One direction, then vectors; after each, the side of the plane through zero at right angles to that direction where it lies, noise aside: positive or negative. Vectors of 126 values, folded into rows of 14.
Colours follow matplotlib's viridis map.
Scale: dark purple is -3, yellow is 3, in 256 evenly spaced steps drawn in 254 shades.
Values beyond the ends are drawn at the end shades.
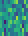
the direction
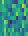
negative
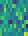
negative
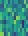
positive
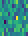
positive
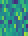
negative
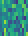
negative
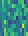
negative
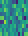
negative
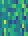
negative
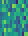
negative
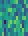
positive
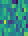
negative
